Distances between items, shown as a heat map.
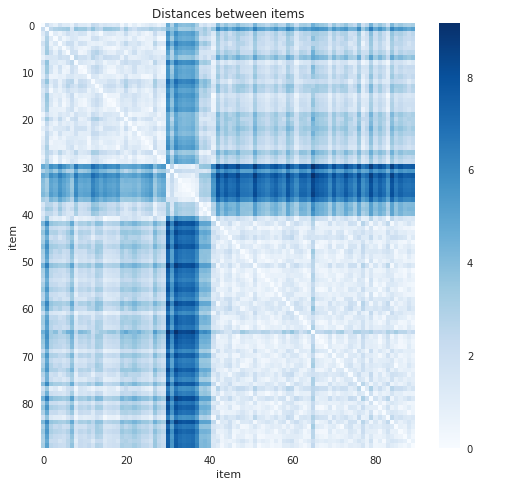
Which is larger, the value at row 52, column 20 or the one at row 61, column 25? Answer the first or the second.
the first
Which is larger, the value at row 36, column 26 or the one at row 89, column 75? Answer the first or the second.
the first
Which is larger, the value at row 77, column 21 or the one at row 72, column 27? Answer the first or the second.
the second
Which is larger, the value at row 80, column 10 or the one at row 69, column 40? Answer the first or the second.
the second
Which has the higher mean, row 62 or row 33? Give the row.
33
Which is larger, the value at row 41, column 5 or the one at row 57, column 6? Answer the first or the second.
the second
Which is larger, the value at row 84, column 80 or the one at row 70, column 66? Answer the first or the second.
the first
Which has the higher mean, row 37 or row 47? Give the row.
37
